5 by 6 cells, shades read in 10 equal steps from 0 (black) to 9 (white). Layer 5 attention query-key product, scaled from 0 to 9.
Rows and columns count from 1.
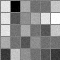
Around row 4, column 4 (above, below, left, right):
4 4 3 4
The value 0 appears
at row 1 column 2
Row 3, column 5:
3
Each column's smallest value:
2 0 3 4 3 2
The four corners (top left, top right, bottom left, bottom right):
8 7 2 2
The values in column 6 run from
2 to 9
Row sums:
29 39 32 26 23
